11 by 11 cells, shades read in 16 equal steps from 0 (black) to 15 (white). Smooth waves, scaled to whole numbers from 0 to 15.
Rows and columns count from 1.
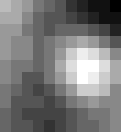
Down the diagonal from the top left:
11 10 7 6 7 10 12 12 9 7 8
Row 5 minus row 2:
-1 -2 0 0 2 4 8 11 11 10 7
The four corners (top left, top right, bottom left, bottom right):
11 0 6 8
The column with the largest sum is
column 8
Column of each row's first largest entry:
1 1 1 8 8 8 8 8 9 11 11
